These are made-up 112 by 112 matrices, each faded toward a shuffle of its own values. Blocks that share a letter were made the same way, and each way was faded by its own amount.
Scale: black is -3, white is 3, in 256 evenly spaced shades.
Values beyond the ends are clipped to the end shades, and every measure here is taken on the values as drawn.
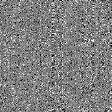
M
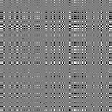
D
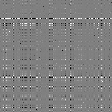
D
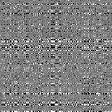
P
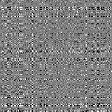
P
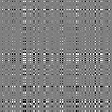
D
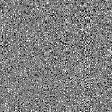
M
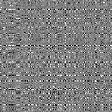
P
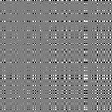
D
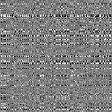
P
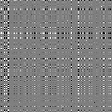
D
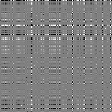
D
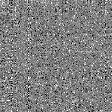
M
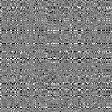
P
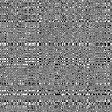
P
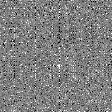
M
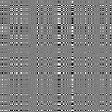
D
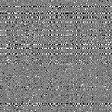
P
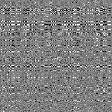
P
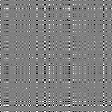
D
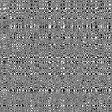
P
